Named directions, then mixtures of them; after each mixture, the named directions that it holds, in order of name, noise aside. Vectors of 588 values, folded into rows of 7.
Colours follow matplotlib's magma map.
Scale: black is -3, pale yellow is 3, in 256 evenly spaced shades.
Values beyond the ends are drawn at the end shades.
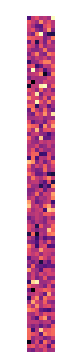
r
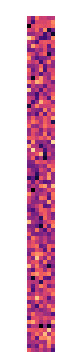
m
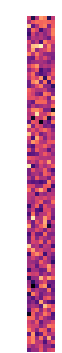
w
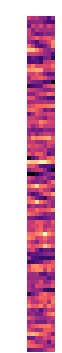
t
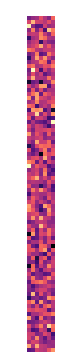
m, r, w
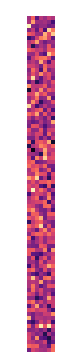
m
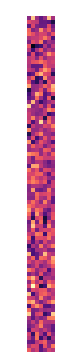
m, w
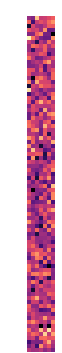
m, r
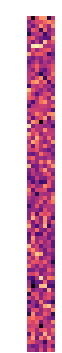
m, w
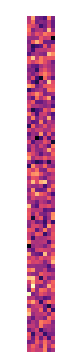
m, t, w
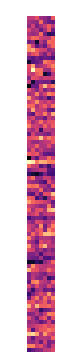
r, t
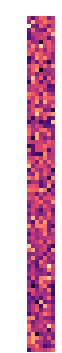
m, w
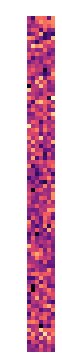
m, r, w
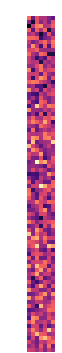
m, r, t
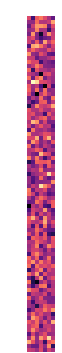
m, r, w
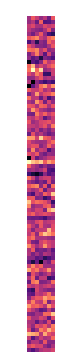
r, t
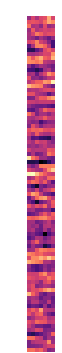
t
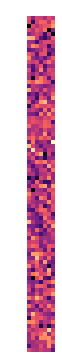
m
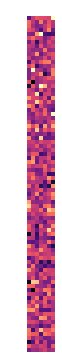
r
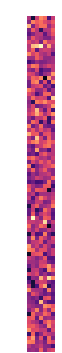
w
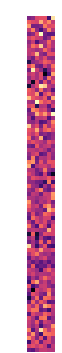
r, w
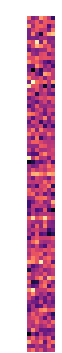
r, t, w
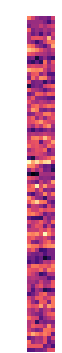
t
